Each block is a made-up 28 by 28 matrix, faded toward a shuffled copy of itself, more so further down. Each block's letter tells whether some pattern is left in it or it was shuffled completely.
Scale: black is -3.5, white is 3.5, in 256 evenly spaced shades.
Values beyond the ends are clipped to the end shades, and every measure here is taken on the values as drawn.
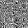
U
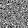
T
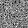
T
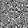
U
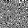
U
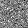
T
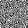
U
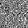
U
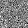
T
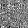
U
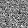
T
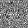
U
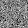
T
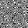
U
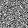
T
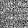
U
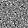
T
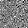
U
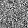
U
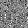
U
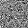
U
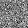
T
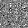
U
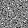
T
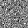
U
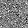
T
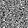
U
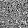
T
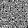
U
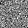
U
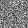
T
